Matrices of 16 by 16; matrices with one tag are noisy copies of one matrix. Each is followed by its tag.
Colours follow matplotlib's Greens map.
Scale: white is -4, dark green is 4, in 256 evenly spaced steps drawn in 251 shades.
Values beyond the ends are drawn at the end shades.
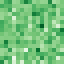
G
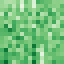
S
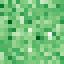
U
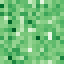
U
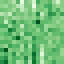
S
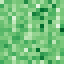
G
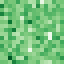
U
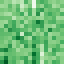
S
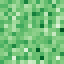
G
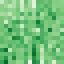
S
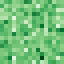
G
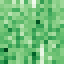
S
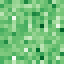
G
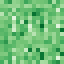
G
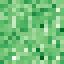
G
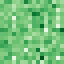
G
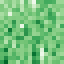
S
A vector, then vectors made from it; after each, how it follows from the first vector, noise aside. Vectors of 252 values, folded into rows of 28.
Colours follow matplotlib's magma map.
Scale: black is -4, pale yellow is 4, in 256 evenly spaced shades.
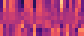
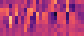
wrapped around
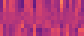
shrunk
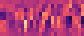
wrapped around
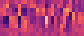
wrapped around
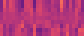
shrunk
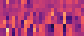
wrapped around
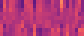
shrunk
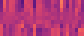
shrunk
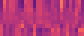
shrunk
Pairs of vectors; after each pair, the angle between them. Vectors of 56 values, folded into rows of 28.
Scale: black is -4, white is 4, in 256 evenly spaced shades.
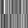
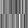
orthogonal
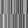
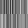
partly opposed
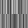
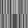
nearly parallel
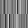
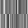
nearly opposite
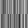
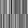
orthogonal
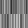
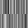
orthogonal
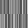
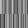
partly opposed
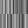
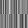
orthogonal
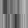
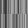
partly aligned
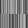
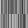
nearly opposite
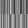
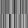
partly aligned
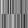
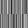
partly opposed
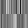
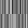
partly aligned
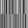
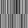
partly opposed
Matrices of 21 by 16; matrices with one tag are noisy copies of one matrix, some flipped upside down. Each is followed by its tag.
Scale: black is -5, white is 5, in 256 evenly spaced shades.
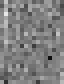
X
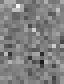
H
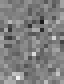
H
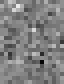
H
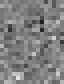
H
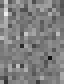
X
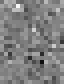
H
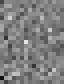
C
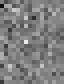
C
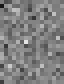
C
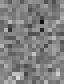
H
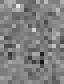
H
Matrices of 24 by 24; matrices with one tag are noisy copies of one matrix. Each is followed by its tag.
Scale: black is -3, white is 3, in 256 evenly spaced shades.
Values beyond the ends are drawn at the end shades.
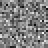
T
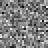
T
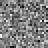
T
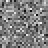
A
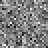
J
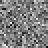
J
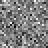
J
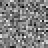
T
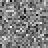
A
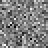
J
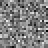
T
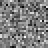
T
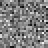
T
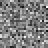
T
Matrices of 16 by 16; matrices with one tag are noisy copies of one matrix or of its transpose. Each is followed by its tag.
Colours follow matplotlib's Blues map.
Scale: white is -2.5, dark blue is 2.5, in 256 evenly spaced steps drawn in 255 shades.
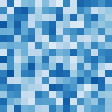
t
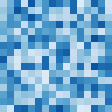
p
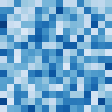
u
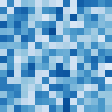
t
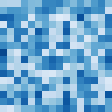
p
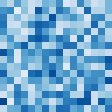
u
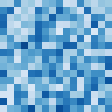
u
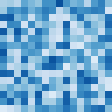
p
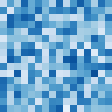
t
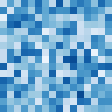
t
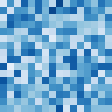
t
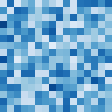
t
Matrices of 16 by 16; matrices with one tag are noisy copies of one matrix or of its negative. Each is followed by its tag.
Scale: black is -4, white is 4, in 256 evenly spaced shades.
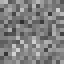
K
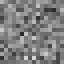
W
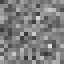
W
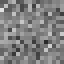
K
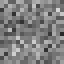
K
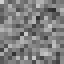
W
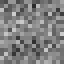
K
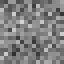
K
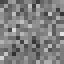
K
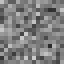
W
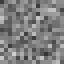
W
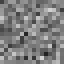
W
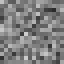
W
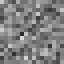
W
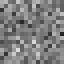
K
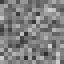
W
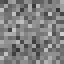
K
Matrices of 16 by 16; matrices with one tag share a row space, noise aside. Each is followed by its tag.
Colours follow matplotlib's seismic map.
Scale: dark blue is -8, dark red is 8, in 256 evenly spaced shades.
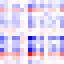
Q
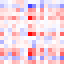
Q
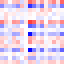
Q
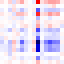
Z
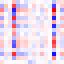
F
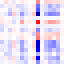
Z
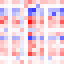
Q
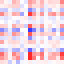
Q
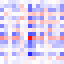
Q
